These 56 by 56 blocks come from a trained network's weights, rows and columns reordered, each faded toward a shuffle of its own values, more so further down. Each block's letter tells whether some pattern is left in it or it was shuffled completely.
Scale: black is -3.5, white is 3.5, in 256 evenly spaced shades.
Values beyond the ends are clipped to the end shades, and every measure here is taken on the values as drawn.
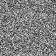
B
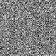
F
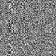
F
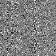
F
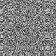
F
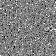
B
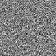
F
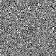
F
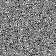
B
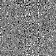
F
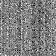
F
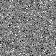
B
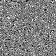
B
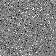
B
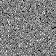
B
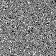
B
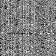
F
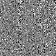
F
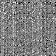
F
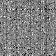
F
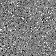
B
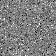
B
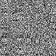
F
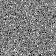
B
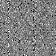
F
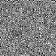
F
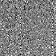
F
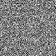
F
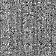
F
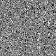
F
